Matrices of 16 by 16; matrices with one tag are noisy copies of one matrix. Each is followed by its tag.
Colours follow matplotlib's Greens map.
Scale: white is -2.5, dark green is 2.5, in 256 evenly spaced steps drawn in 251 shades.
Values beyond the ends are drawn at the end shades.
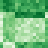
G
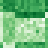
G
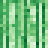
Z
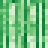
Z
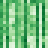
Z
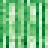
Z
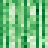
Z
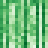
Z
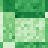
G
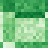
G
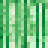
Z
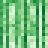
Z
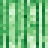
Z
